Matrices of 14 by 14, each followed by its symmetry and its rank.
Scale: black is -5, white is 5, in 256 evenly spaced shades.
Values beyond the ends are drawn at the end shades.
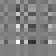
neither, rank one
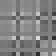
symmetric, rank one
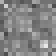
symmetric, rank three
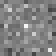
symmetric, rank three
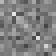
symmetric, rank three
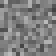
antisymmetric, full rank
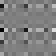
neither, rank one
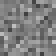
antisymmetric, full rank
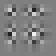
symmetric, rank one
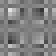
symmetric, rank one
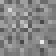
symmetric, rank three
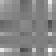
symmetric, rank one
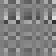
neither, rank one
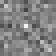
symmetric, rank three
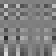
neither, rank one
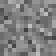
antisymmetric, full rank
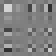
symmetric, rank one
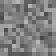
antisymmetric, full rank
